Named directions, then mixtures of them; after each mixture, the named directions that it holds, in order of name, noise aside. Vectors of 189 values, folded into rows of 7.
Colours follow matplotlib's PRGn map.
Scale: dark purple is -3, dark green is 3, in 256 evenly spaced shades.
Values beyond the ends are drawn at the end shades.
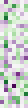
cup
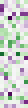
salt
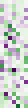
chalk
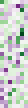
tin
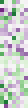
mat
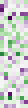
salt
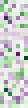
cup, salt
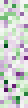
cup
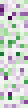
salt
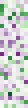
salt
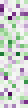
salt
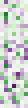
cup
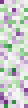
chalk, mat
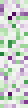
salt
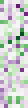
salt, tin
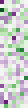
mat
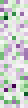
cup, mat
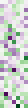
chalk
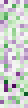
cup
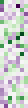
salt, tin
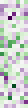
cup, salt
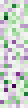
cup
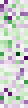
cup, salt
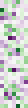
chalk, mat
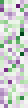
salt, tin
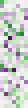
chalk, tin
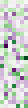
chalk, cup
